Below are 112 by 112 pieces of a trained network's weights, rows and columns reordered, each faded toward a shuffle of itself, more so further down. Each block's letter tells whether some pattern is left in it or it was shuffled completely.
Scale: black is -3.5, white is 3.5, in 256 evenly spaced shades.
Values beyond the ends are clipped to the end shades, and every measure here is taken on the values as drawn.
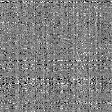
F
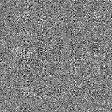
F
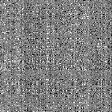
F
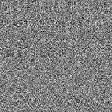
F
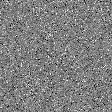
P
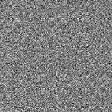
F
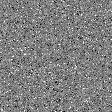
P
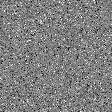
P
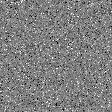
P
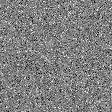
P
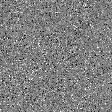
P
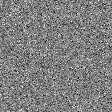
P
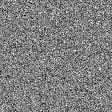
P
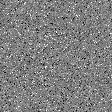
P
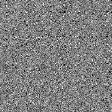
F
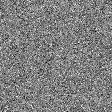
P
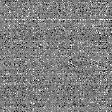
F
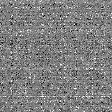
F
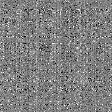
F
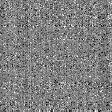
F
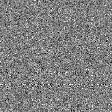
F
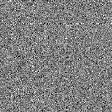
F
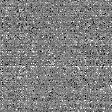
F
